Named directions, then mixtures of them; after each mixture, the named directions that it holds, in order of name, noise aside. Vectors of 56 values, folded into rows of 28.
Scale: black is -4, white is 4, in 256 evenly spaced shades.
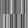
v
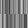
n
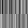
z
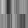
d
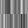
d, n, v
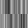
d, n, v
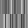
v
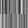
n, v, z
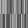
d, v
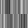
d, n, v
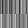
z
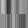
d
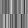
v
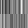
n, v, z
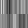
d, z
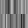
d, v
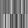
v
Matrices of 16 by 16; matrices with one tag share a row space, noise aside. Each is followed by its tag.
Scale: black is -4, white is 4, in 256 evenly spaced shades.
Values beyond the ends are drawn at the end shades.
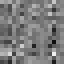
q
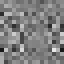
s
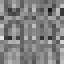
s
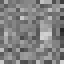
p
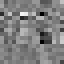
p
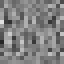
s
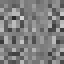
s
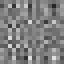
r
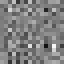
r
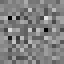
r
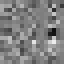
q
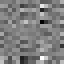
p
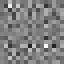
r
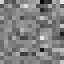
p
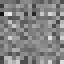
s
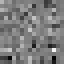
q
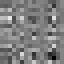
q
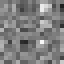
p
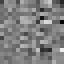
p
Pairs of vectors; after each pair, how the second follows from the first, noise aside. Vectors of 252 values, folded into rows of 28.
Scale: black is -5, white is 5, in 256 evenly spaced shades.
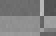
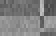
copied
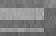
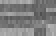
wrapped around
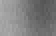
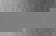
partly zeroed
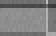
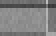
copied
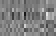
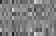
wrapped around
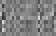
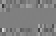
partly zeroed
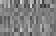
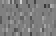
partly zeroed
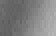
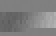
partly zeroed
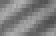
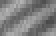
copied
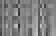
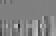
partly zeroed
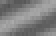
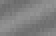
shrunk
